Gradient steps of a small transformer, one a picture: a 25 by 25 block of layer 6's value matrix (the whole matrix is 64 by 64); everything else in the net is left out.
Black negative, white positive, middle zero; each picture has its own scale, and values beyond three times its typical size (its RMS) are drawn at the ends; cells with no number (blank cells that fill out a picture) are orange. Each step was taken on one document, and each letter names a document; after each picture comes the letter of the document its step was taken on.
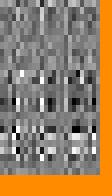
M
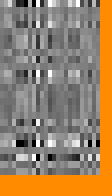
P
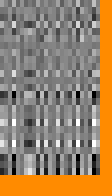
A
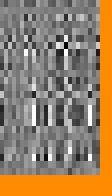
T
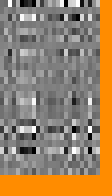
M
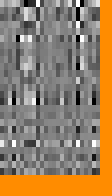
A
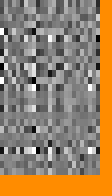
T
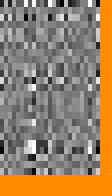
T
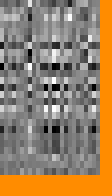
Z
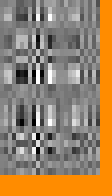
P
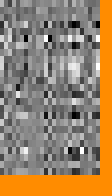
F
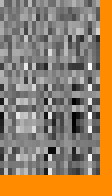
F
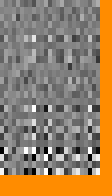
T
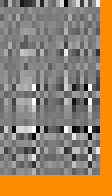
M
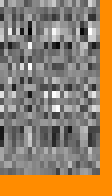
Z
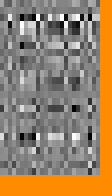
M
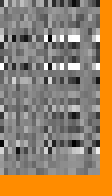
F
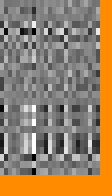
T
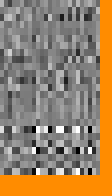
T
